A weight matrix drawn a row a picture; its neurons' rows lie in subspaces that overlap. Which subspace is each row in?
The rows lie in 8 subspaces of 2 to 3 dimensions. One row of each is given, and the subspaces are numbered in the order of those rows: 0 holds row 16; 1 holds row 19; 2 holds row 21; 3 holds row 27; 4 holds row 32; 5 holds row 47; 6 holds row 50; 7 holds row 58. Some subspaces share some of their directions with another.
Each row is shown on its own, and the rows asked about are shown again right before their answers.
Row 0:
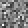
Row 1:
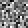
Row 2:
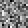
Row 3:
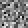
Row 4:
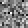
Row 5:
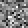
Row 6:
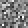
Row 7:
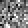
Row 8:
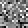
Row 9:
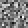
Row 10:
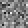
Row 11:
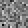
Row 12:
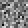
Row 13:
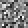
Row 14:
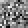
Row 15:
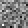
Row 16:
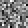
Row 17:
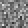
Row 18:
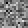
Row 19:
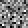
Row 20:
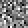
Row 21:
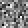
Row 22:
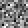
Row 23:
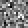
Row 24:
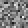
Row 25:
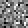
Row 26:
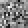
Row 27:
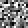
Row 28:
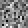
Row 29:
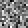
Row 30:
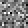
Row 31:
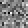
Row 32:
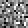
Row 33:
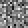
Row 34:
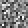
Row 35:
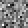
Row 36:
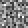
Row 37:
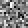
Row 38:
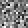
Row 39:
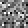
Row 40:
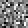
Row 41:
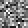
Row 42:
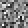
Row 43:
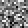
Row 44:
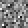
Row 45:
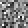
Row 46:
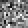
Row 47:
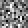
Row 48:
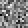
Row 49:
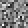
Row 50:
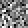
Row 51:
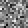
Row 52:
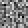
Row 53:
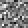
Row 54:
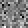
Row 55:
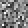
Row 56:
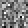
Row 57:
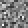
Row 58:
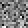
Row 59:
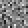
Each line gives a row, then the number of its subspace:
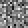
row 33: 6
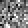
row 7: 1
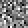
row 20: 6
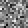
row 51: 2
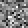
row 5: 7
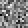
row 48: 7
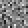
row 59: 6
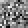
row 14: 1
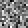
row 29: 0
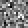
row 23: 1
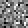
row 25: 4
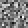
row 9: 3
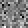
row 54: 7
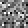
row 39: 5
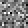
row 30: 5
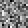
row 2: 0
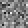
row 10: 5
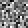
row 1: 0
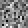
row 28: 5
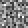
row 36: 6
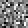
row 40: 4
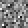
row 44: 2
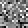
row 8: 7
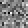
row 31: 5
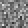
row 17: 7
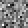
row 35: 2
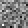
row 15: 1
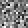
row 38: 4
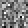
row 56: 7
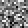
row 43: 7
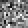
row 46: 1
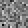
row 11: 0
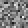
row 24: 3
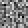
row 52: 6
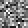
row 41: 3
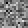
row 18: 3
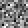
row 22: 2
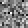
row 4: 5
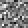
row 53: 4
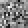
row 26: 1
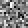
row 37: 1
